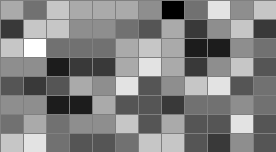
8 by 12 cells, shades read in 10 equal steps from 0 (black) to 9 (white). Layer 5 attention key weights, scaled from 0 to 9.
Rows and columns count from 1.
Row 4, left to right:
5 5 1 2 2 6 8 6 2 5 7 3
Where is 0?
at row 1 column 8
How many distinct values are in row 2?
6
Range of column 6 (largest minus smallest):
5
